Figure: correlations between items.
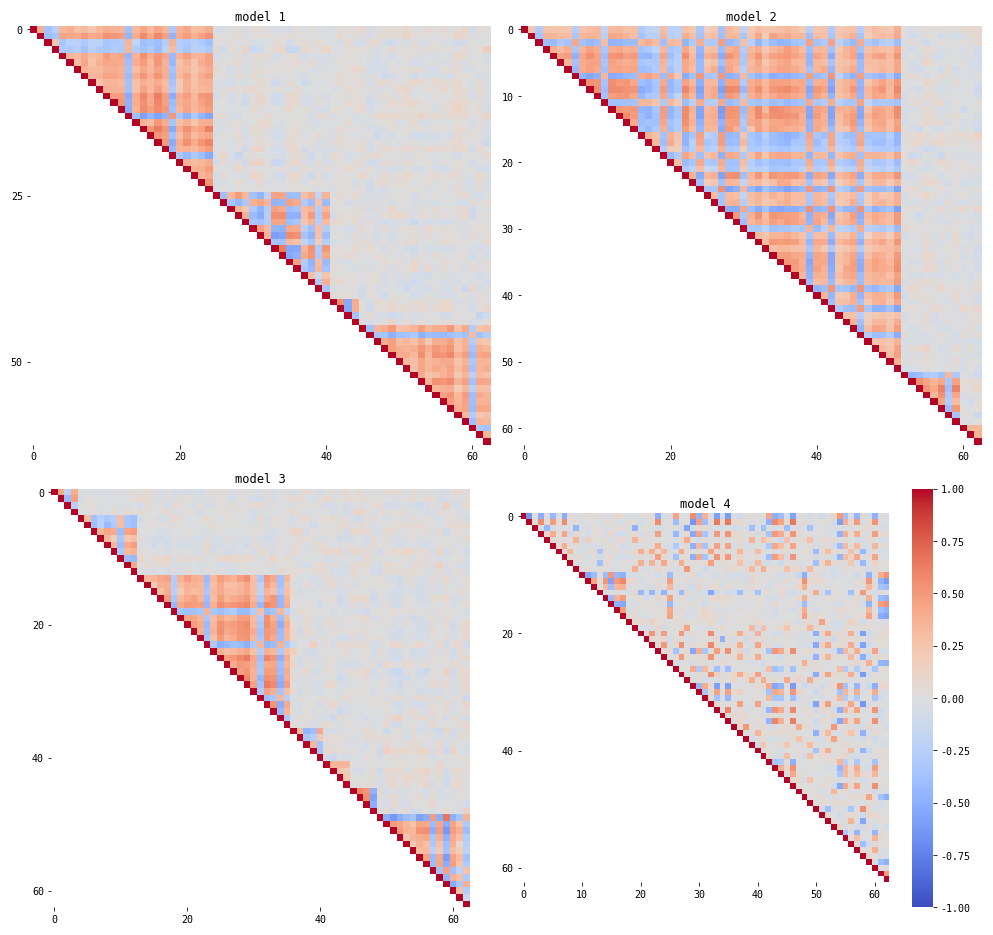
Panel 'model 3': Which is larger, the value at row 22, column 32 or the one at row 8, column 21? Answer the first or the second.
the first
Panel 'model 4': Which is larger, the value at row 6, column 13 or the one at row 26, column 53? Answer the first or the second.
the second
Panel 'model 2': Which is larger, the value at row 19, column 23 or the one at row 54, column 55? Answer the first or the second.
the second
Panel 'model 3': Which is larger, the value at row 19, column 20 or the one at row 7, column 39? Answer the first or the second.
the first
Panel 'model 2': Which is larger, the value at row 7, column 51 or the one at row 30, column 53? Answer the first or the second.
the second
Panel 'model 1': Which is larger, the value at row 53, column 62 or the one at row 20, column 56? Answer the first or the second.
the first
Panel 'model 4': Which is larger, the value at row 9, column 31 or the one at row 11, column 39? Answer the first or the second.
the second
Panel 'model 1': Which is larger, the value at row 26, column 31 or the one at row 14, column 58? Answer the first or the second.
the first
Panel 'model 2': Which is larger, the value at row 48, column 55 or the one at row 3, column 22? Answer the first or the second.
the second
